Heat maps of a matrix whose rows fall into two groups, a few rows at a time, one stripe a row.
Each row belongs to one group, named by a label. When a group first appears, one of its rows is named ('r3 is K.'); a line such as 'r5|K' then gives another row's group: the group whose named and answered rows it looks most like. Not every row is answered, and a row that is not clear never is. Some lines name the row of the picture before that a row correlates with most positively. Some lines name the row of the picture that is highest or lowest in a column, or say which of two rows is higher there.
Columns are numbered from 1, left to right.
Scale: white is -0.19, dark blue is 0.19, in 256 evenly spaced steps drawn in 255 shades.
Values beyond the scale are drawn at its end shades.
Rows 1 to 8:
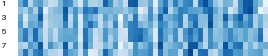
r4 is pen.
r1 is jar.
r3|pen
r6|jar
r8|jar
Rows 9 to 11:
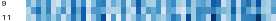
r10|pen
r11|pen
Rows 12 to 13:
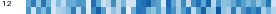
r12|jar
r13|pen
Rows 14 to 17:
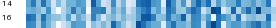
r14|jar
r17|jar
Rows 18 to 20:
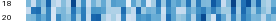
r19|pen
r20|pen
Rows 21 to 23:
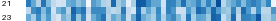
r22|pen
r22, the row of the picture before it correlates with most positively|19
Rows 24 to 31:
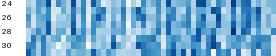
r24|pen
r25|pen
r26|pen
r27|pen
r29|jar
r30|jar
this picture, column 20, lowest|31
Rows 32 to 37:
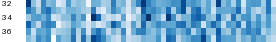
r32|jar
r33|jar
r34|pen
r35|jar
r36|pen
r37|pen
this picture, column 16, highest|37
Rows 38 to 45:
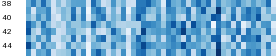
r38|jar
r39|pen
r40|pen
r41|jar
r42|jar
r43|pen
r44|jar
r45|pen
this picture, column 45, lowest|41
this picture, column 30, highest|41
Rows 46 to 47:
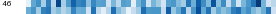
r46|pen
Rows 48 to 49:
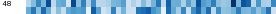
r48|pen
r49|jar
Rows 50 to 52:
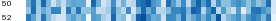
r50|jar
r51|jar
